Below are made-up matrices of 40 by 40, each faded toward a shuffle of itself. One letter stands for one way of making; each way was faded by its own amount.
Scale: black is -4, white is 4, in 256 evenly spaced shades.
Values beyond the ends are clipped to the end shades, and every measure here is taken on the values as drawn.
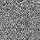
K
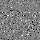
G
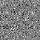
K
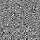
K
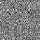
K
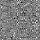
K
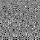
K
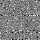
G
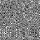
K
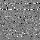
G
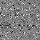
G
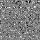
G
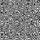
K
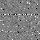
G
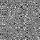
K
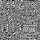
K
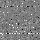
G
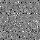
G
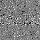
G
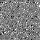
G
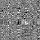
K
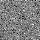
G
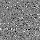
G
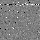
G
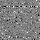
G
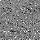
G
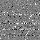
G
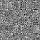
K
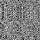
K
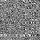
K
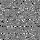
G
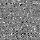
G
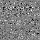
G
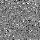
G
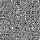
K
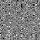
K
